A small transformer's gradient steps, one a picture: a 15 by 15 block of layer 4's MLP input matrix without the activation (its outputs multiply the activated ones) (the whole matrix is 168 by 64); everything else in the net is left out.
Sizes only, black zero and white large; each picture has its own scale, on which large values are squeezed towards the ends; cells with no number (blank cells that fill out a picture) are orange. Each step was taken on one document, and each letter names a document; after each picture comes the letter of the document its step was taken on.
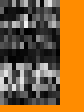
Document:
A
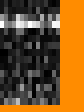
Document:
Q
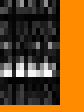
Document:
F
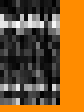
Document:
Q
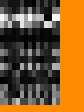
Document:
Q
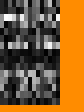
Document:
A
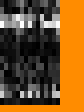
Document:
Q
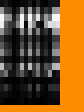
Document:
Q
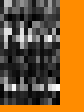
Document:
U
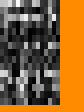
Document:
A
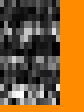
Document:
U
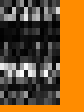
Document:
F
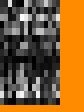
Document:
A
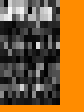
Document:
A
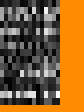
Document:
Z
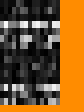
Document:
U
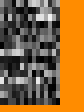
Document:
A
